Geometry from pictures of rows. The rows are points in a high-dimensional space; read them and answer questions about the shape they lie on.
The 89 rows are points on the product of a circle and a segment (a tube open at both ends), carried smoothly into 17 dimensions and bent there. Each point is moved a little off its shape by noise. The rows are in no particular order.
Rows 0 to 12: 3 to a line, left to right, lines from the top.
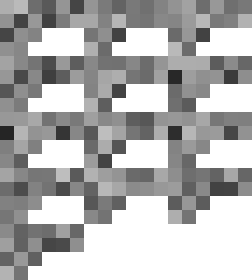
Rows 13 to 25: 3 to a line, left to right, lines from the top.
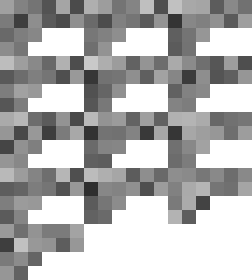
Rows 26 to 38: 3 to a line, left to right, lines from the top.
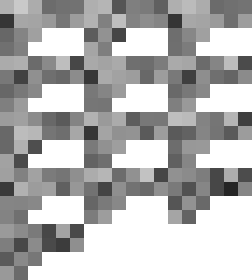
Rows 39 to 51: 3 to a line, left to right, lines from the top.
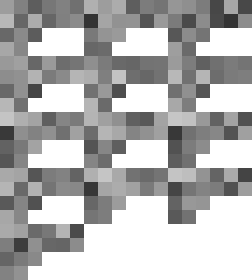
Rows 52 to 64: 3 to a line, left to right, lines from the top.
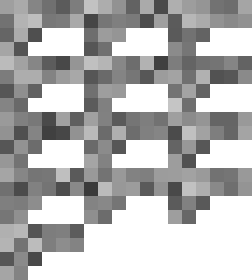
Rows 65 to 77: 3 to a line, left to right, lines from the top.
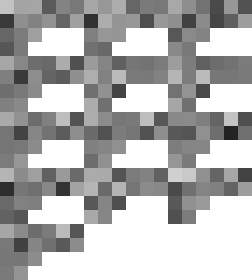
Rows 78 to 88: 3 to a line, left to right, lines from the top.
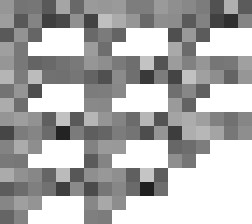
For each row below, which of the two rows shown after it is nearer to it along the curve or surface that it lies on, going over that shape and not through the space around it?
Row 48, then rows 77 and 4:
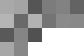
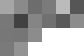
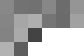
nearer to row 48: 4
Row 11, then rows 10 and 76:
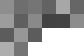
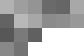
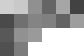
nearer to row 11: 76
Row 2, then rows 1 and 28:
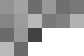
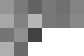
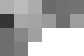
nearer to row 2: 1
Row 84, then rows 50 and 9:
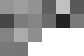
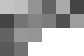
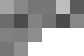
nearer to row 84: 9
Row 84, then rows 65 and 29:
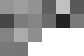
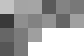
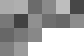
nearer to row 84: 29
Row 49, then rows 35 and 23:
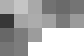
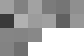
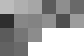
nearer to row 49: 35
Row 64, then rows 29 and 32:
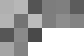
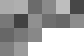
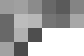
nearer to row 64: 32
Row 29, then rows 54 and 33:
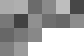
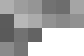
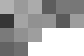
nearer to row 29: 33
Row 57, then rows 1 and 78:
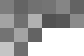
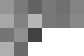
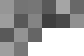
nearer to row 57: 78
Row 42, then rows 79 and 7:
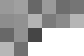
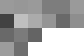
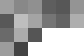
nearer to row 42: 7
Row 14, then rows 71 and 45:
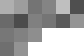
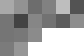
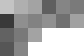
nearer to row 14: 71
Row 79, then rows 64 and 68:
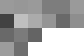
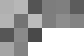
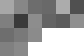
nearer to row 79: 64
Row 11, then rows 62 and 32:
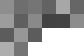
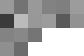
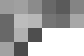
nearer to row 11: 32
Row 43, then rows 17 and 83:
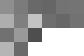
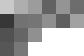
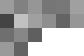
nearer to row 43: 83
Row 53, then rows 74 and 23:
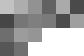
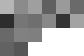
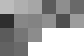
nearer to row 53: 74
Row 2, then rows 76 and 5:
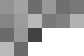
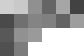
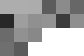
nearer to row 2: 5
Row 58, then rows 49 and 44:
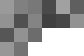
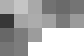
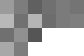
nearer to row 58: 44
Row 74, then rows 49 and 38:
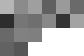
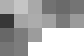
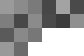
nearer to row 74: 49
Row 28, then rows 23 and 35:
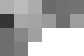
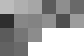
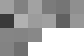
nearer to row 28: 35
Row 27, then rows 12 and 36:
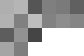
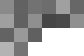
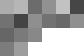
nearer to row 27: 12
